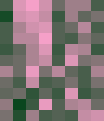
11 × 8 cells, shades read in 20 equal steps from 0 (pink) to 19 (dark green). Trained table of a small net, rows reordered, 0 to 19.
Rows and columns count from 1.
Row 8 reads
11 14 4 14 13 10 14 10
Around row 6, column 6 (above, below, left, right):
5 12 14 10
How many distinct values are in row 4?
6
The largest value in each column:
18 19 16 14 15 14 15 15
